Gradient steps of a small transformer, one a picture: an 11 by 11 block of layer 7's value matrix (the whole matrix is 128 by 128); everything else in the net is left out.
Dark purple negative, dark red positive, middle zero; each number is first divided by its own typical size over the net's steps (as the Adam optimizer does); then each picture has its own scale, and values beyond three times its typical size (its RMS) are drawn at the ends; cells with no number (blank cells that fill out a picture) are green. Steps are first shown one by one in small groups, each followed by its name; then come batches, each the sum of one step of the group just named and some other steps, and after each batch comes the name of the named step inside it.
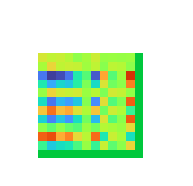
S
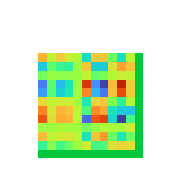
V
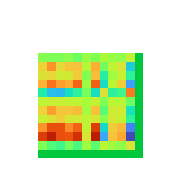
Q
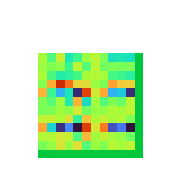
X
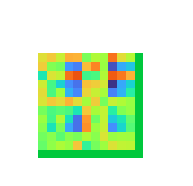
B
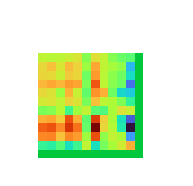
Q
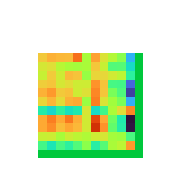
B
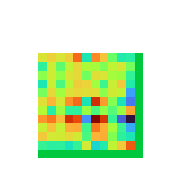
V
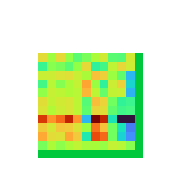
V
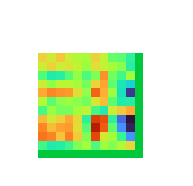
S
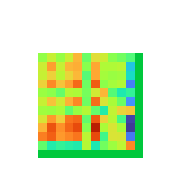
Q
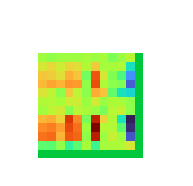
Q
